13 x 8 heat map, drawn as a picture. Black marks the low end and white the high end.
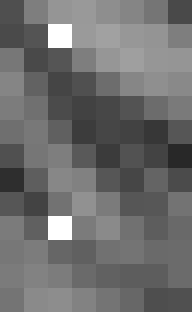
Average level on the scale: 40%. Calmest part: bottom right. Lone odd cells: 2, each higher than its neighbours. Mirror symmetry: none. Roughest part: top left.
